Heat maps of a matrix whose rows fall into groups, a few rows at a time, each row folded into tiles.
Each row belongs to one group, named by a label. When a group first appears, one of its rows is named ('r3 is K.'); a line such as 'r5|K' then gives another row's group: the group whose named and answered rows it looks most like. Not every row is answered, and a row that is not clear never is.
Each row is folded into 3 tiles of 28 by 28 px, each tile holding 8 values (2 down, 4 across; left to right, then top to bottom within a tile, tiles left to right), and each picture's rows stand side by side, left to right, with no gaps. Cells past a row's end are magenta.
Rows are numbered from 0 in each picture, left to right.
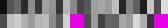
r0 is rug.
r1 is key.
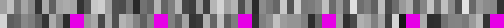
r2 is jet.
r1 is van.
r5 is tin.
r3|rug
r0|tin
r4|tin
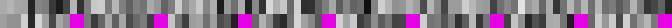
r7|van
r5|jet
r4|jet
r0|van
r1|tin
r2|tin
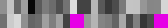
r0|van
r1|jet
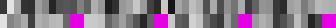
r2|tin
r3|jet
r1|jet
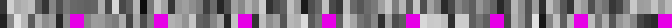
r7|jet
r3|van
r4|jet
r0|rug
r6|rug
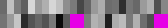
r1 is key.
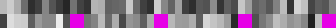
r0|van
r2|van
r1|rug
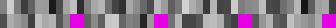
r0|van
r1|rug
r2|key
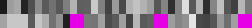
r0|van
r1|jet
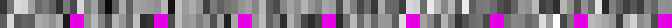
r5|tin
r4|rug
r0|key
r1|jet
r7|van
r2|rug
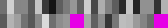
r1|key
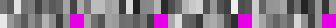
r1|tin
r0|key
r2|key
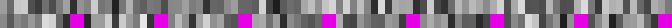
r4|tin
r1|van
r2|key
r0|key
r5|jet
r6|rug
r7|key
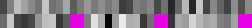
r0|key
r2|rug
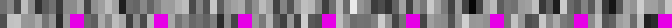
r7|jet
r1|rug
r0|rug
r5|van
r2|tin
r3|jet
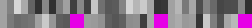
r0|key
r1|jet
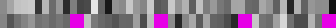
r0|tin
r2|tin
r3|tin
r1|jet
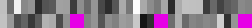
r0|key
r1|jet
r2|rug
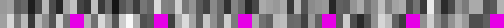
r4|key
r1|van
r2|van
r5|jet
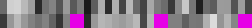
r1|rug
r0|rug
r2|van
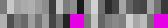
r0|tin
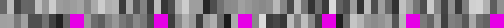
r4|rug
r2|rug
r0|jet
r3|key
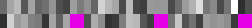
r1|key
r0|rug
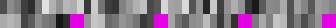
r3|rug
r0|jet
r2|tin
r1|jet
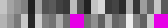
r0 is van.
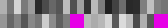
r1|van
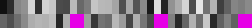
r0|rug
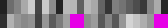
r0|rug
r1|van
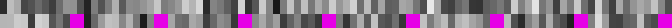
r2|tin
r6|tin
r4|tin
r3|jet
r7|jet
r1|rug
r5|van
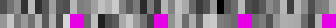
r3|rug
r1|key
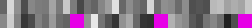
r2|jet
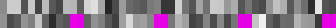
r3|key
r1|van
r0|tin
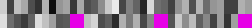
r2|rug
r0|key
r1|key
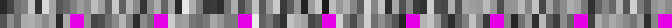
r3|key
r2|key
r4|tin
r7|rug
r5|jet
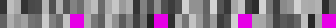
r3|jet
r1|tin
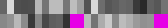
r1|van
